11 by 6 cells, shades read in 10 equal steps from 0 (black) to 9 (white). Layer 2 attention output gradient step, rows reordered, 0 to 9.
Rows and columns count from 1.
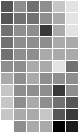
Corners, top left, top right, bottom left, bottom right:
3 8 9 1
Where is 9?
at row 11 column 1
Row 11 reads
9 5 6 6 0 1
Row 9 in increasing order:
3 4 5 5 6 7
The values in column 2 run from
4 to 6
